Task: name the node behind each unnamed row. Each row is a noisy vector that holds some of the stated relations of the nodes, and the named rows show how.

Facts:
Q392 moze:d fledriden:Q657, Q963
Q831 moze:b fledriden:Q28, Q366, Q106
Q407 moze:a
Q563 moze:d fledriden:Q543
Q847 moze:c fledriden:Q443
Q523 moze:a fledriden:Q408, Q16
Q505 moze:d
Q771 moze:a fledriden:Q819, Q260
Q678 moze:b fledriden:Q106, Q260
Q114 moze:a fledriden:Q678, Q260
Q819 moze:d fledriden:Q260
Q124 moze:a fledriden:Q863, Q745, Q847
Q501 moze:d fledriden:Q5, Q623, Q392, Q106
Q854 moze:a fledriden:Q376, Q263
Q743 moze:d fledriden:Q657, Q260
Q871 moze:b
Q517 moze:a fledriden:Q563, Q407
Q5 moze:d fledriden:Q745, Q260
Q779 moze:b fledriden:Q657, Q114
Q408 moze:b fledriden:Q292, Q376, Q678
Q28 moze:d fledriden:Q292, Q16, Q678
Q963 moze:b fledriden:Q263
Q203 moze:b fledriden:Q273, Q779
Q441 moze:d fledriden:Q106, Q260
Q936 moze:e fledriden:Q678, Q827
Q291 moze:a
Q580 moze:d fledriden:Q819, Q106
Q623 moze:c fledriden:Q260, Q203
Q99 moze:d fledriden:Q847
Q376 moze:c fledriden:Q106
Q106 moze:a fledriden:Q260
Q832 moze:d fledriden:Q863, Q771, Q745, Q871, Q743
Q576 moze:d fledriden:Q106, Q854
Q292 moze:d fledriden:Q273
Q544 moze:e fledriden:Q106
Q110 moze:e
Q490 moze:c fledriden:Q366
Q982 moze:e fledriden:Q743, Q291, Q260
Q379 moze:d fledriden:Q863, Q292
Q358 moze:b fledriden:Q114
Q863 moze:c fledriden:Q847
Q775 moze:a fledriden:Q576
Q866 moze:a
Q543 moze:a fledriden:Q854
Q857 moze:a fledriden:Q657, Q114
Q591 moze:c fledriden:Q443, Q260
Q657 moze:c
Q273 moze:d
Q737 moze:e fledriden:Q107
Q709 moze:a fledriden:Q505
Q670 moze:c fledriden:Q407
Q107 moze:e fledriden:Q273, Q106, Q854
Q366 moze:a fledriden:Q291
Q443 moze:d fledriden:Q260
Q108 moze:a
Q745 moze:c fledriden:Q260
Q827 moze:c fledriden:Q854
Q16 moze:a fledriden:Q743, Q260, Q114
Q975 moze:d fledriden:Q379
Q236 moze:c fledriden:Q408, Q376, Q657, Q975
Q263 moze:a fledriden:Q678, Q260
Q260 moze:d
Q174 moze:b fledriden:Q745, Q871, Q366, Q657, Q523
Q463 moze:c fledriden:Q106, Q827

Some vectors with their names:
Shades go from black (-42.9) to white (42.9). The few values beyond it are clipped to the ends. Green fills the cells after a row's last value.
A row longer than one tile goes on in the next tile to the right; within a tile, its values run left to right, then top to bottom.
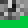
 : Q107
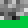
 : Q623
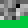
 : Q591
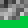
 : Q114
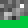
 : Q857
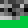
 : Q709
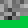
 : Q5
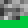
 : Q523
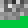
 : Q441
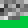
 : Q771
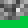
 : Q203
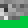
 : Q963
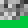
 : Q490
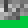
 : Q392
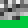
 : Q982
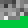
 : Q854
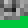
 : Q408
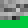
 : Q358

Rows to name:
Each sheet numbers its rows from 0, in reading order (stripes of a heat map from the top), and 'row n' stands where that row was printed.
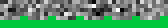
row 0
Q110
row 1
Q563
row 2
Q775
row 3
Q505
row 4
Q670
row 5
Q831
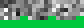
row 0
Q407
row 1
Q745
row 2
Q832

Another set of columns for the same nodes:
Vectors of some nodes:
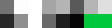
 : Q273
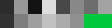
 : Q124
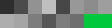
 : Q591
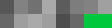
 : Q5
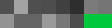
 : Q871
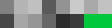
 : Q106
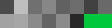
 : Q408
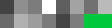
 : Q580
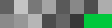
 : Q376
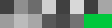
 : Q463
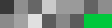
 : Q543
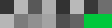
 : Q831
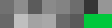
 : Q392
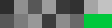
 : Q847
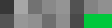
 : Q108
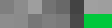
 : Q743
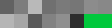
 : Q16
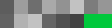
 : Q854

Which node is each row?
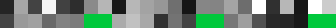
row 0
Q99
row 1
Q110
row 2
Q260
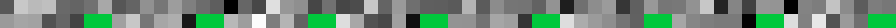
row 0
Q28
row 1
Q857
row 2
Q517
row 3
Q358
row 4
Q523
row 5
Q982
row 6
Q657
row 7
Q670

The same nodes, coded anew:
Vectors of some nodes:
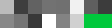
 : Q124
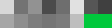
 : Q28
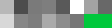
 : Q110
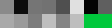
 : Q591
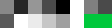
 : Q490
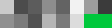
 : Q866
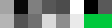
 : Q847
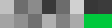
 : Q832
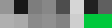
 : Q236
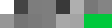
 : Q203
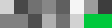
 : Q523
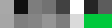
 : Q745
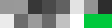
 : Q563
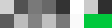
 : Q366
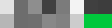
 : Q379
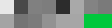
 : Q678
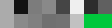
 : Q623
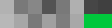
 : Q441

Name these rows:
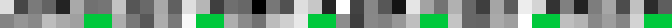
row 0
Q174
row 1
Q854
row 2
Q517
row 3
Q871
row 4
Q543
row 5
Q463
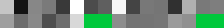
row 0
Q657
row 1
Q779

